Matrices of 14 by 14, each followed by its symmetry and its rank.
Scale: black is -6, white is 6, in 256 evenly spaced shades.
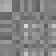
symmetric, rank two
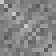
symmetric, full rank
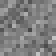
symmetric, full rank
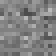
neither, rank three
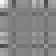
symmetric, rank one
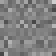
neither, rank three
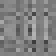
neither, rank two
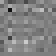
neither, rank two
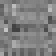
neither, rank three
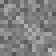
symmetric, full rank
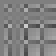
symmetric, rank one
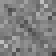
symmetric, full rank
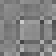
symmetric, rank two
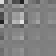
symmetric, rank one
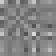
symmetric, rank two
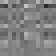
neither, rank two
